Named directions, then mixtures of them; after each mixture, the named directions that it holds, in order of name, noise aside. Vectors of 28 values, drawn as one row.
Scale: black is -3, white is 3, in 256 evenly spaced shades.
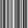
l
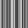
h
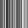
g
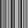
h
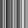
g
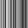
g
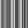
h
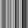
g, h, l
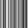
g, h, l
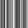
g, h, l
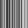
g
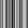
g, h, l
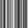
l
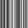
g, l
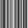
l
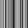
g, h, l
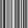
l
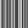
h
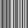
h, l
